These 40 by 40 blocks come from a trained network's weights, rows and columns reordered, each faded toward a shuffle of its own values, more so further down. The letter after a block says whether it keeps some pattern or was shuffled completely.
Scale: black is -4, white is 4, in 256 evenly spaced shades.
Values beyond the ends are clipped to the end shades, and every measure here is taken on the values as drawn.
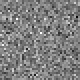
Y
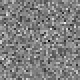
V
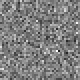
V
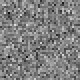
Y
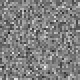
V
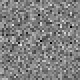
Y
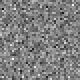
Y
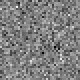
Y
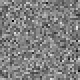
Y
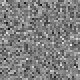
V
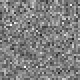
V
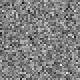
V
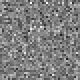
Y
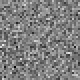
Y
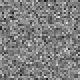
Y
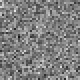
Y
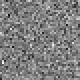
V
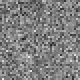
V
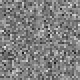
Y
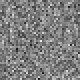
V
